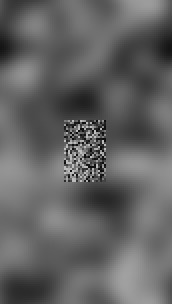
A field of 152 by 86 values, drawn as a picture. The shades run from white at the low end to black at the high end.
Roughest part: centre. Average level on the scale: 60%. Ninth with the lowest average: bottom right. Odd patch: rougher, in the centre.
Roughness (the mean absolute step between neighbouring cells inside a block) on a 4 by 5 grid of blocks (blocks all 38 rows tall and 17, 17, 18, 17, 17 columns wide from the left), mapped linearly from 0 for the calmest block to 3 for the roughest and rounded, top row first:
00000 / 00300 / 00300 / 00000
